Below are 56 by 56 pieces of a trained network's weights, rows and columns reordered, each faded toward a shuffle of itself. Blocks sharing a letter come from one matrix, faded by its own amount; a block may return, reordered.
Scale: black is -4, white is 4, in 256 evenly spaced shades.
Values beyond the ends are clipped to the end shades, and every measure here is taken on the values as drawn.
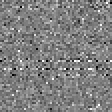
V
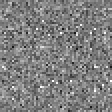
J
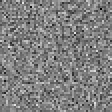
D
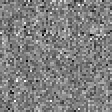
J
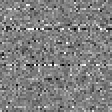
V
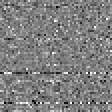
V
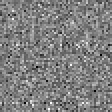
D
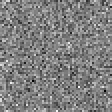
D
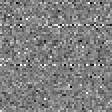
V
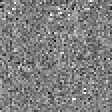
J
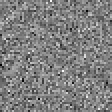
D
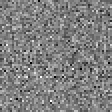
J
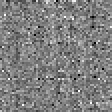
J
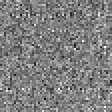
D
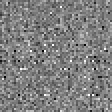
J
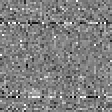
V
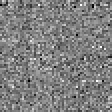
J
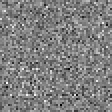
D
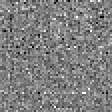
J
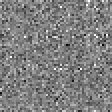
J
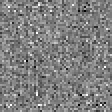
J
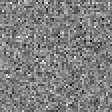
D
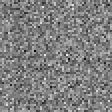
D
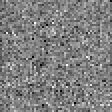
J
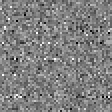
J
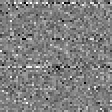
V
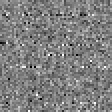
J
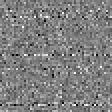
V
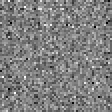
J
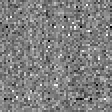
J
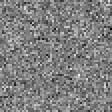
D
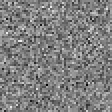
D
